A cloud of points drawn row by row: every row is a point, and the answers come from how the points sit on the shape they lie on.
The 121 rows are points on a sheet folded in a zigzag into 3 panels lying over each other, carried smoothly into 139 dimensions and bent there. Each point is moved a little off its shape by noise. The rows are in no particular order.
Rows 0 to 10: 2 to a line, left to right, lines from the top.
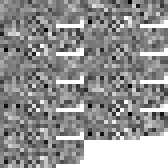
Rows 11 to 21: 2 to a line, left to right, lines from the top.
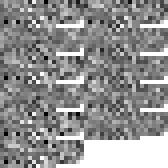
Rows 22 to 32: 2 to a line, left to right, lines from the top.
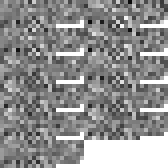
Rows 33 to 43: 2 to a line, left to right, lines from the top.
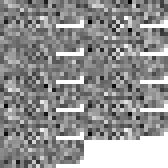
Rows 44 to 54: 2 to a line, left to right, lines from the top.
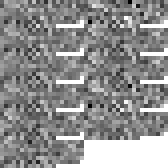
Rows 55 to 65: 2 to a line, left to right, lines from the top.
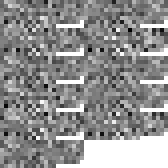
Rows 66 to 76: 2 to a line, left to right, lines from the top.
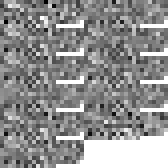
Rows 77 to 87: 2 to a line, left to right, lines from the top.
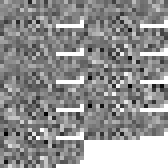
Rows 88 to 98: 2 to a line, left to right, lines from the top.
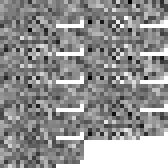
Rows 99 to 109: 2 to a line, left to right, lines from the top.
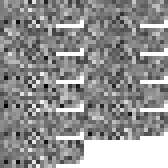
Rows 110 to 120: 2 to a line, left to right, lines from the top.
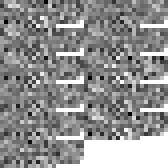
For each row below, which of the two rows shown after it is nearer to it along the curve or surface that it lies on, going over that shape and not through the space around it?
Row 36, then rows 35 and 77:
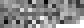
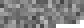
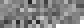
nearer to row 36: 77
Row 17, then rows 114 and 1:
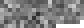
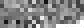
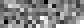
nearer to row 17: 1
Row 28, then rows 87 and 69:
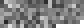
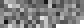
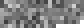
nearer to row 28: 87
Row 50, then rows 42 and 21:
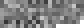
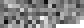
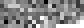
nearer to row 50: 21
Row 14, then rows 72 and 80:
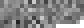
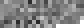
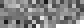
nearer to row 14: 80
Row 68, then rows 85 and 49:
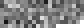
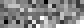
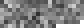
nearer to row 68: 85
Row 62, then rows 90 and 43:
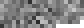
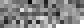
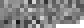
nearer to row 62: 90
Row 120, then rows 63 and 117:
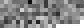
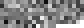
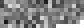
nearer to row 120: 117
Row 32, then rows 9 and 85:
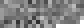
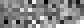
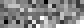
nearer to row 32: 85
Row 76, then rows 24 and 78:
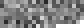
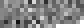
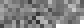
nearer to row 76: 24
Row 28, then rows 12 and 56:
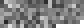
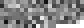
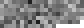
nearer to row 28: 56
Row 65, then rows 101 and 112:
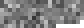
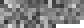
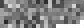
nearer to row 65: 112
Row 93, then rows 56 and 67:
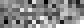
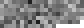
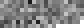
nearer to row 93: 67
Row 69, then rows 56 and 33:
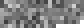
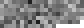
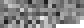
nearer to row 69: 56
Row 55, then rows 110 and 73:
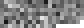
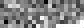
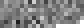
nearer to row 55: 110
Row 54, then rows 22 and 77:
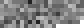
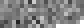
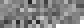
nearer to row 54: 77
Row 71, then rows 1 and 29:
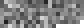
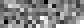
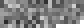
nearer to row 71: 1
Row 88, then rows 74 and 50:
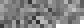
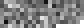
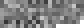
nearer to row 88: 50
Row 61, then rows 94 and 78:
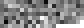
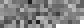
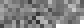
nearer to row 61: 94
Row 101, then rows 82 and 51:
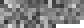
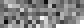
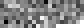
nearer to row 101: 82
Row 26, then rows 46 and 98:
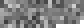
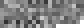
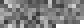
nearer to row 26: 46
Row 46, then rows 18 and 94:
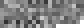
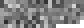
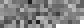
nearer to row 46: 18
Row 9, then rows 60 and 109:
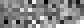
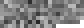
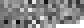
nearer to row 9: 109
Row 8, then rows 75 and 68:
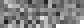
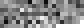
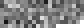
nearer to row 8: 75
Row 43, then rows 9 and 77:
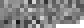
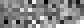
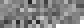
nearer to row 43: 9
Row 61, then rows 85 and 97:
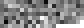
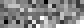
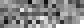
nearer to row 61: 97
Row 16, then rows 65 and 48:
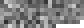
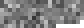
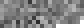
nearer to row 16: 65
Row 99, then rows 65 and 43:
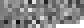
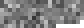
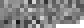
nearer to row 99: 43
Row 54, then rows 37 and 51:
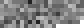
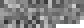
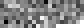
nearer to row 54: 37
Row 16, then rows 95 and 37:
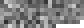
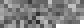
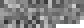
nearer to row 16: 95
